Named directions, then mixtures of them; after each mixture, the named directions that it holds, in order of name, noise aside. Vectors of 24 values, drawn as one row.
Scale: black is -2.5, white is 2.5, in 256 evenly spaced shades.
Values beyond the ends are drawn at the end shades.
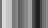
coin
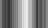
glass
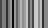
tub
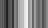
glass, tub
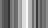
glass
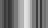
glass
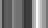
coin, glass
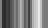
coin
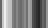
coin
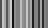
coin, tub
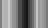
glass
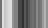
coin, glass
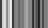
coin, tub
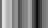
coin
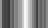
glass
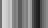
coin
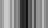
glass, tub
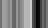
coin, glass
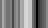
coin, glass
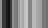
coin, glass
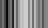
glass, tub
